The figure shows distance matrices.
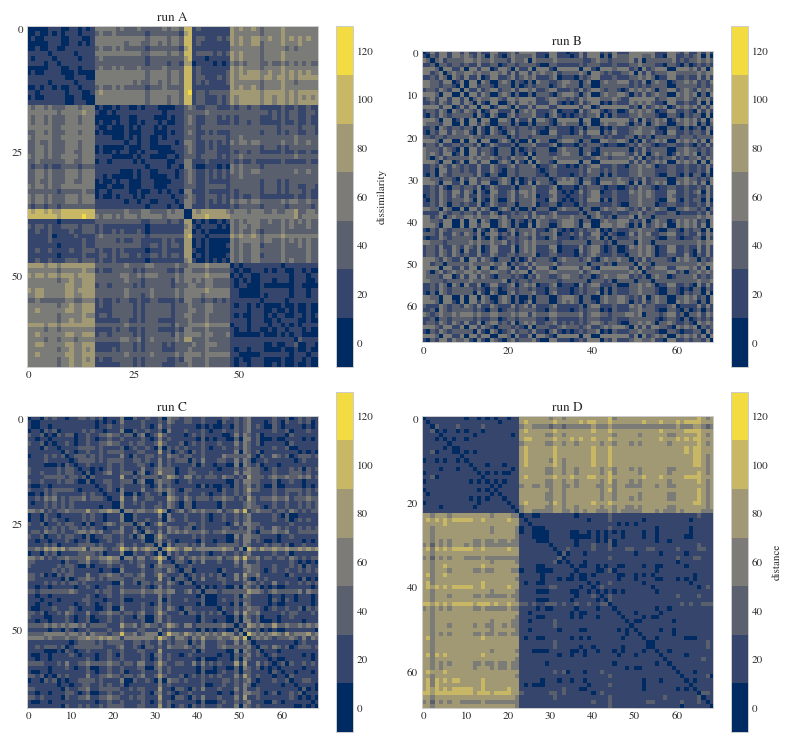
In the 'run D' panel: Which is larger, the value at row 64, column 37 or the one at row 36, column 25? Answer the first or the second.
the second
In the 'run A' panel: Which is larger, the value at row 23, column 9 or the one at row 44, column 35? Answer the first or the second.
the first
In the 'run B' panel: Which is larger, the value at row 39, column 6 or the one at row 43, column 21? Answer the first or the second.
the second
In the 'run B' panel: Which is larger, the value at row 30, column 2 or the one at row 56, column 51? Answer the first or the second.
the second
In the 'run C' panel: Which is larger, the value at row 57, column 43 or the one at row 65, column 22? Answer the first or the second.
the second
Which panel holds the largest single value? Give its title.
run A
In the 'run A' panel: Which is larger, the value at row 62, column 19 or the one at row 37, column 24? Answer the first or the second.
the second
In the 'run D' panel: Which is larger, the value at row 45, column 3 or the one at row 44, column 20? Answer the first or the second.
the second
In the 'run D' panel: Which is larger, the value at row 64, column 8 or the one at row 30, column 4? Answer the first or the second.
the first
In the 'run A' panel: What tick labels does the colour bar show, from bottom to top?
0, 20, 40, 60, 80, 100, 120
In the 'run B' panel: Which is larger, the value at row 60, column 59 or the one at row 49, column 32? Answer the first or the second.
the first
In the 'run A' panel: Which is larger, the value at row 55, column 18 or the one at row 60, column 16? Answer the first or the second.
the second
